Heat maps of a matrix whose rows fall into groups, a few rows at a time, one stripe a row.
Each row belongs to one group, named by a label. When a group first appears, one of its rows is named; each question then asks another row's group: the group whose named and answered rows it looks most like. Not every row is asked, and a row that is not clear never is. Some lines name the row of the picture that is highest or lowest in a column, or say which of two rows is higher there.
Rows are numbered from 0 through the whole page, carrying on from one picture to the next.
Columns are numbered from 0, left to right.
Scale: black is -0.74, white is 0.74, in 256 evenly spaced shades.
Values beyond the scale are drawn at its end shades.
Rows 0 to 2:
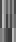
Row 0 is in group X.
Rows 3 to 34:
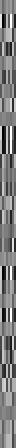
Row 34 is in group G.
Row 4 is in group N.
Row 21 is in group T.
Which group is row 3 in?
G
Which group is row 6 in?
X
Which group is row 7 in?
G
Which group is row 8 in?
N
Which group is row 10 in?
G
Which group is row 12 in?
N
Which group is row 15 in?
X
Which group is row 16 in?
X
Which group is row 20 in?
X
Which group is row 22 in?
N
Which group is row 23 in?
N
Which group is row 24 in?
G
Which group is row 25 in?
N
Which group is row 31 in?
G
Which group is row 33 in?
G
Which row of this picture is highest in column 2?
30
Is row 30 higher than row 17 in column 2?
Yes
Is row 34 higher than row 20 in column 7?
Yes
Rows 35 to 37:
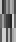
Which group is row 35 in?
N
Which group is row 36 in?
X
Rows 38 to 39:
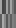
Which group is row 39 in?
X
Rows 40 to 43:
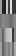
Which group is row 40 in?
N
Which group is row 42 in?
G
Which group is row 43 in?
G
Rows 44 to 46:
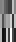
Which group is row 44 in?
X
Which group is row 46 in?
N
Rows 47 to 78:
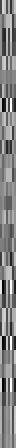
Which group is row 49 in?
N
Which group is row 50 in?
N
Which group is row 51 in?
T
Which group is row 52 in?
T
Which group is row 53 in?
X
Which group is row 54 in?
N
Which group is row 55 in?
T
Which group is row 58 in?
G
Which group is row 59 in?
G
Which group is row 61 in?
X
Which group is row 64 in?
X
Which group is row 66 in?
G
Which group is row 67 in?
N
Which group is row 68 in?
N
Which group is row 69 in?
T
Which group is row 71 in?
N
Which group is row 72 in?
G
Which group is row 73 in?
G
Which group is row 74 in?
N
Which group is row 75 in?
N
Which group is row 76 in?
G
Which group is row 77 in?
G
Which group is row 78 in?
G
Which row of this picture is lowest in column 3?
57
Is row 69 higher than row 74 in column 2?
Yes
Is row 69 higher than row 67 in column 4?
Yes
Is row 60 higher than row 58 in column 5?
No
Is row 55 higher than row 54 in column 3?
No
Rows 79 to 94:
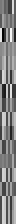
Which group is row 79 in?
X
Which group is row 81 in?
N
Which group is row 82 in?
T
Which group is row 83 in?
T
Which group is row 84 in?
T
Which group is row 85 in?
N
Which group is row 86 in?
N
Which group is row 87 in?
T
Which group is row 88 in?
T
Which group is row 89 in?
N
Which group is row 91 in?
T
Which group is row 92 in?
N
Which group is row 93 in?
T
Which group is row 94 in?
T
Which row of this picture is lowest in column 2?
85
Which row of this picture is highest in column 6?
79
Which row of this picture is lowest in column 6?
85
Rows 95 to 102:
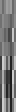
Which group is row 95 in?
G
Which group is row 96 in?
T
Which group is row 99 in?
T
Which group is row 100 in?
X
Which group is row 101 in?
X
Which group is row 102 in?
T
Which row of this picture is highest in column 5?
95
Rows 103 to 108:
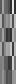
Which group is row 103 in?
X
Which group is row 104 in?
G
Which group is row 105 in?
X
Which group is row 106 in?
G
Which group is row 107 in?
X
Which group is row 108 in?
X
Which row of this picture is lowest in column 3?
105
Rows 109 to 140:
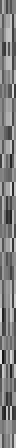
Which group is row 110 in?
G
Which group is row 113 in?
G
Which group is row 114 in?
G
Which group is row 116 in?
G
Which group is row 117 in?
G
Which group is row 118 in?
X
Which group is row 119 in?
G
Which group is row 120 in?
T
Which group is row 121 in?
X
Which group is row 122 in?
G
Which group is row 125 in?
X
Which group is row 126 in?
G
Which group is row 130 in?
G
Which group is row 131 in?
N
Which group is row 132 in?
N
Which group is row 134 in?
N
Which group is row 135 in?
T
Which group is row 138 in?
N
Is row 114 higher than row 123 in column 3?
Yes
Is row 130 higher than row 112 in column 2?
Yes
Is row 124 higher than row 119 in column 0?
No
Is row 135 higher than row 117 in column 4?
No
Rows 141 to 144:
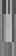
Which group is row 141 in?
N
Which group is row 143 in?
G
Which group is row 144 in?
X
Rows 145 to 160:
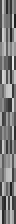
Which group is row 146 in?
X
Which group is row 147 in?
T
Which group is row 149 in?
X
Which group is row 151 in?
G
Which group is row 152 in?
X
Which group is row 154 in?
X
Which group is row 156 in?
G
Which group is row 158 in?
T
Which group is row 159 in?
N
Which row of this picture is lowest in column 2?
159
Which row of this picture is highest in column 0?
160
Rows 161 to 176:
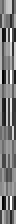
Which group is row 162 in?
T
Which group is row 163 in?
N
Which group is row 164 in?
G
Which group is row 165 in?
G
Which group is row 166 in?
N
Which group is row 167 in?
G
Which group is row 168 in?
N
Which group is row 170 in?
X
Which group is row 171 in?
G
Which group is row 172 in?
N
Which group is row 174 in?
T
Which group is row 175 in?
N
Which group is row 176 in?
T
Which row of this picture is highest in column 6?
170
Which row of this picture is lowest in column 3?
173
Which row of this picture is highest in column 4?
161
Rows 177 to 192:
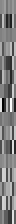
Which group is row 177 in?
T
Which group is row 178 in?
X
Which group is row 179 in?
T
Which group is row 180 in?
G
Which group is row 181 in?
X
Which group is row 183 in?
X
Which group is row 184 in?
N
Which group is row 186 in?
G
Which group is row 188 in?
T
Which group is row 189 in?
T
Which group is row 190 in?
G
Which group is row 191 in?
T
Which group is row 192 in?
X
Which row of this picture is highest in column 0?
184
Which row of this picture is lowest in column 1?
184
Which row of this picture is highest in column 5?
184
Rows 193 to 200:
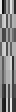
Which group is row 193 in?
N
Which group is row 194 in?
T
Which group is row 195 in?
N
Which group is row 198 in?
G
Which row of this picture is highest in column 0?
193
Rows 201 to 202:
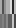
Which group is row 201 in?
G
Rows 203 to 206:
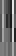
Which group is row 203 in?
X
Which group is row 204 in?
X
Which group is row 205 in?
X
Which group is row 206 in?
X
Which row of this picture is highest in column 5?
206
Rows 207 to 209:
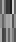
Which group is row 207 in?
X
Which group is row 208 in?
G
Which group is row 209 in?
N
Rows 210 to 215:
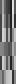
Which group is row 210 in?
X
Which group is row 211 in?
X
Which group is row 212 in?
T
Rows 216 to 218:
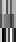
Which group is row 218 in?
N
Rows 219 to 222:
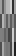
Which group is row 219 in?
G
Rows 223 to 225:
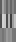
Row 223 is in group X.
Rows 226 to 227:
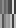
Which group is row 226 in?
X
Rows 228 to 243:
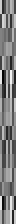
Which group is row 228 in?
N
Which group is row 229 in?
T
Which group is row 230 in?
X
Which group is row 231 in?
G
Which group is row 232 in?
T
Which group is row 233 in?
N
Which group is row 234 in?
N
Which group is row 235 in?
G
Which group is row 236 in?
G
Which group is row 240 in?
G
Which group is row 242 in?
N
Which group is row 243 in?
G
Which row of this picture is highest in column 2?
229
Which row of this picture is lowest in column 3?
237
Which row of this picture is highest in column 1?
229
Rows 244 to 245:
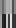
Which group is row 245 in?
N
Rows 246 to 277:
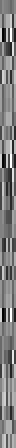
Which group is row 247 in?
G
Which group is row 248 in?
N
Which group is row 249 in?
X
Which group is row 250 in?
G
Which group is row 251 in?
T
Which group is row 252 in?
G
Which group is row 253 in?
G
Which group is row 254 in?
G
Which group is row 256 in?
G
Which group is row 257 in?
N
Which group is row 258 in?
X
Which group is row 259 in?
X
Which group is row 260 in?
T
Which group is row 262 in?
X
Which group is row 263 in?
N
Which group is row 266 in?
G
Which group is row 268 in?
N
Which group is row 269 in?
G
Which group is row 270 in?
T
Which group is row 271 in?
X
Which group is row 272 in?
T
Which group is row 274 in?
T
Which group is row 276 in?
G
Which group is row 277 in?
T
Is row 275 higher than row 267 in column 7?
Yes
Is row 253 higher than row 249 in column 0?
Yes
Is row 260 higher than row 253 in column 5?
No
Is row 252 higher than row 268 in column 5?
No
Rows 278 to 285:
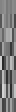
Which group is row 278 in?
T
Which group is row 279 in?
X
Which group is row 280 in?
G
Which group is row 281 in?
T
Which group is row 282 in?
N
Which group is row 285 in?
N
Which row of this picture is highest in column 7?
284
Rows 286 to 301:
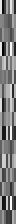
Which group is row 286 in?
N
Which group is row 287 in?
X
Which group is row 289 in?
N
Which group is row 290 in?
T
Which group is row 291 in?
X
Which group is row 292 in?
G
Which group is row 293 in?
N
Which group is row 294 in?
G
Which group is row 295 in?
N
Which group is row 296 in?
T
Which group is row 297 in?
T
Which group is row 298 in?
N
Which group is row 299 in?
T
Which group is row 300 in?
N
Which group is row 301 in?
X
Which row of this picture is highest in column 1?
297
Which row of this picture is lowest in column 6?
292
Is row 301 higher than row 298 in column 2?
Yes
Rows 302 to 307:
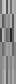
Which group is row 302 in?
T
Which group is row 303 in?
G
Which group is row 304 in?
T
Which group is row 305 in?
G
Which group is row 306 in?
T
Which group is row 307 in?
T
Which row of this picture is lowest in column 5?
304
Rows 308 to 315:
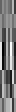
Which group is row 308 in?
X
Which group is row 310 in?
N
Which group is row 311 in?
N
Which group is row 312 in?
N
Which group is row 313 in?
X
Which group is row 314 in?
T
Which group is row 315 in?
G
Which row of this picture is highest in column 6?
313
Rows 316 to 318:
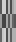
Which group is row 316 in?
T
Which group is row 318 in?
T
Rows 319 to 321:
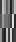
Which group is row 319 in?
T
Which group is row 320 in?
X
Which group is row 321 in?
N
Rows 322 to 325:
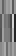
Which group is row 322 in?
G
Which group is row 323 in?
X
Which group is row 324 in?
X
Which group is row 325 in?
T
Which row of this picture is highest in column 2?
325
